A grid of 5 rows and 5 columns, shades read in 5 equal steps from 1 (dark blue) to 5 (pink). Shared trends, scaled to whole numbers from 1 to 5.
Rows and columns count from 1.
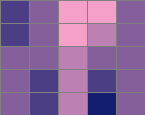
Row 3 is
3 3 4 3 3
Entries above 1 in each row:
5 5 5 5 4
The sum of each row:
18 17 16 14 13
